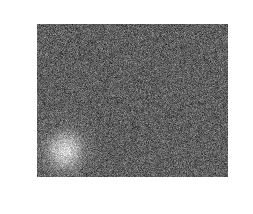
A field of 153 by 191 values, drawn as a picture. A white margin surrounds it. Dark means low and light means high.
Ninth with the highest average: bottom left. Odd rows or columns: none. Bumps: one, in the bottom left. Average level on the scale: 40%.
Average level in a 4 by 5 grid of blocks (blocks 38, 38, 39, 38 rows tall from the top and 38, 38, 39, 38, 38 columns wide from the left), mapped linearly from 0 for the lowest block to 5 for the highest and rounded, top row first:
00000
00000
10000
51000
